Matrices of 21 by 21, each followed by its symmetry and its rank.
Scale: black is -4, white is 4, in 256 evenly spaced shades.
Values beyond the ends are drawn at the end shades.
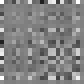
symmetric, rank two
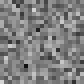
neither, full rank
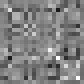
symmetric, rank three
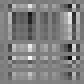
neither, rank one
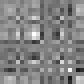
symmetric, rank two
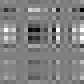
neither, rank one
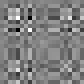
symmetric, rank two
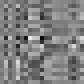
neither, rank two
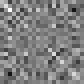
symmetric, rank three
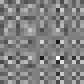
symmetric, rank two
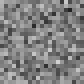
neither, full rank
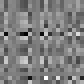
neither, rank two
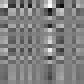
neither, rank one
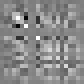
symmetric, rank three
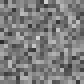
neither, full rank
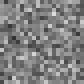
neither, full rank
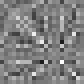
symmetric, rank three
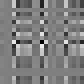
neither, rank one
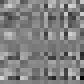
neither, rank two
